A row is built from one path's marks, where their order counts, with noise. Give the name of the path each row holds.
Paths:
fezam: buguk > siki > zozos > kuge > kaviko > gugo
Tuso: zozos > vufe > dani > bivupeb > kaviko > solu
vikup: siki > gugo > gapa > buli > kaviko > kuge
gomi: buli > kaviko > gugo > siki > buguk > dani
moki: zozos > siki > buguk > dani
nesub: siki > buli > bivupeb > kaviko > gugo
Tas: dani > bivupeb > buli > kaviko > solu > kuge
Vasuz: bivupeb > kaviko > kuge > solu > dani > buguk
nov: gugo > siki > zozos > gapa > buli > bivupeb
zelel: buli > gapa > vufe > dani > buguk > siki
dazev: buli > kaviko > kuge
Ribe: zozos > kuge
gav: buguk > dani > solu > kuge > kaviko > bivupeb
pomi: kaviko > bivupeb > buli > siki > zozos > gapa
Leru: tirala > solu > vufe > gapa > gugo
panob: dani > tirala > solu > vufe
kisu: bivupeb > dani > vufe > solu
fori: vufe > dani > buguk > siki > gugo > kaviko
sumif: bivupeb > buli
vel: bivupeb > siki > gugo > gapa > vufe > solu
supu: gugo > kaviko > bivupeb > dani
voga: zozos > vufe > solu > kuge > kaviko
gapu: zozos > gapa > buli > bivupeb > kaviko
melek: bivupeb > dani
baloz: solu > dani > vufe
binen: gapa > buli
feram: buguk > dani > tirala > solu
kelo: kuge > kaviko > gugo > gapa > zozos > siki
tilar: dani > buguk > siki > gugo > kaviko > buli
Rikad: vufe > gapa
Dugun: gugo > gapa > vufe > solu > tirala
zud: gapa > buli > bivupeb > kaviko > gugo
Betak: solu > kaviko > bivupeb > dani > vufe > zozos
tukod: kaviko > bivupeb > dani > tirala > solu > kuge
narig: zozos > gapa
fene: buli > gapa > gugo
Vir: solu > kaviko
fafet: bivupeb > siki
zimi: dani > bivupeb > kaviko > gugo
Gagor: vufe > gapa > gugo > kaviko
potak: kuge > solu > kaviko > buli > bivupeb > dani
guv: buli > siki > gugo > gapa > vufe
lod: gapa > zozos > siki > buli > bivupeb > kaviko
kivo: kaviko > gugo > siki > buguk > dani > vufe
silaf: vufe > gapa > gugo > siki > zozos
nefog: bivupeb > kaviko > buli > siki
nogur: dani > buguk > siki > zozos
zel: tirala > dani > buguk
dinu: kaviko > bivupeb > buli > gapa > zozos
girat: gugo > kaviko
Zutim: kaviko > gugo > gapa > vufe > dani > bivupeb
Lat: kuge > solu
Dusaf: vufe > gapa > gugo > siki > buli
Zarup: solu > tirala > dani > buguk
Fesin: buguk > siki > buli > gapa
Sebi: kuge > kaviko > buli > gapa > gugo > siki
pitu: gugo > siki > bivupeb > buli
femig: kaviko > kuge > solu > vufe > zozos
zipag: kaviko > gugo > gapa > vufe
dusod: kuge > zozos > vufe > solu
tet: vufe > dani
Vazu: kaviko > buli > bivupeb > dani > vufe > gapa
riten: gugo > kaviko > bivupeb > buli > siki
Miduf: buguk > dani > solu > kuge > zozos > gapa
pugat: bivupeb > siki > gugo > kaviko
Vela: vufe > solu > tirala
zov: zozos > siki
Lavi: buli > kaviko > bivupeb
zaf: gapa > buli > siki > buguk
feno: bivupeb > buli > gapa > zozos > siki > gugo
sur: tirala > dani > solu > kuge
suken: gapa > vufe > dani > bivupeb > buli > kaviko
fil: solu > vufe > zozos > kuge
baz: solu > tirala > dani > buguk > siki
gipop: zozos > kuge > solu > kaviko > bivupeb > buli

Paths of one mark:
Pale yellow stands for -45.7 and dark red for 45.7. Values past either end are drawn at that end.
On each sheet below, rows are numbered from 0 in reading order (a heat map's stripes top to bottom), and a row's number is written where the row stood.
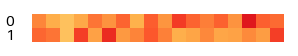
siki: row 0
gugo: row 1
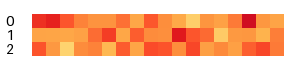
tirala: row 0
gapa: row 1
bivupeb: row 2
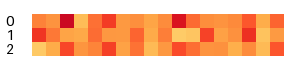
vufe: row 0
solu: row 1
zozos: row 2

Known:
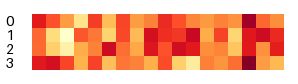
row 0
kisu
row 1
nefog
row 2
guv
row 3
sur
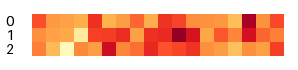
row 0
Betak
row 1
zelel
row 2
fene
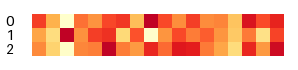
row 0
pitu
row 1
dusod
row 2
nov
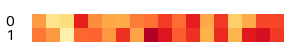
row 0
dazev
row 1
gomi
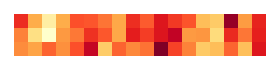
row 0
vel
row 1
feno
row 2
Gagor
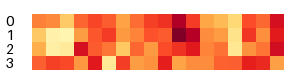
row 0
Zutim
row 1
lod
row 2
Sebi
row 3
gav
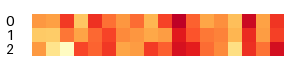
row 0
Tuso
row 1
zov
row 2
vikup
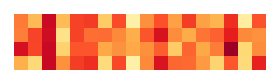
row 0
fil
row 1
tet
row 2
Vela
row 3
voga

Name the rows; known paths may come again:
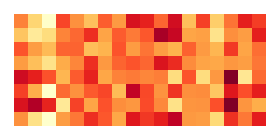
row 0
Lavi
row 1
gapu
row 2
Vir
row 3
binen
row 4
Leru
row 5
pitu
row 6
panob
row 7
feno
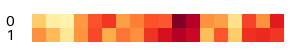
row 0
lod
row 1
Vazu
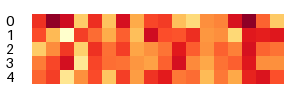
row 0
feram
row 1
pugat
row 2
moki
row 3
tet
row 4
zimi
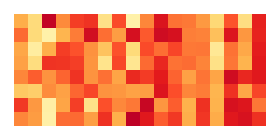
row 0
voga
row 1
guv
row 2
gipop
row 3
femig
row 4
kivo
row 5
zov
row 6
Tas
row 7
gomi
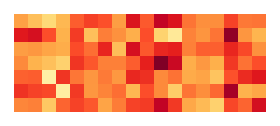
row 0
zaf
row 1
sur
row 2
Fesin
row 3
suken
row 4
supu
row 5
baloz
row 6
Zutim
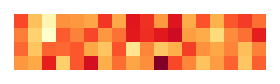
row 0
sumif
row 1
zud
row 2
Lat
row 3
Rikad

